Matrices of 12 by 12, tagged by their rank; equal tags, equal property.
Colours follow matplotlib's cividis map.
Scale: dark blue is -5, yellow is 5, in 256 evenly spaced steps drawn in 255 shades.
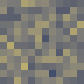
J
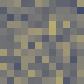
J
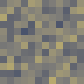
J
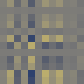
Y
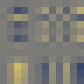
Y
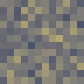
J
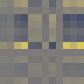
Y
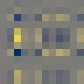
Y
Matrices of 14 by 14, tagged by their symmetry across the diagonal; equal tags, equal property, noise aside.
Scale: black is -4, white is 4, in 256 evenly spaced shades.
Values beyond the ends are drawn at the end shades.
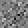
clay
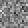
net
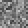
net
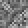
clay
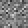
net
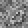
clay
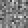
net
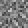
clay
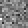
net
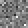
clay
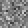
net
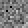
clay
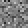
net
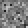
clay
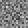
clay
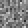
net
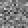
net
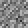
clay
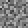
clay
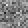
net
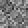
clay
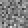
net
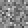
net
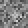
clay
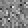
net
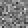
net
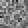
clay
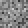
clay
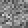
net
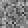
clay
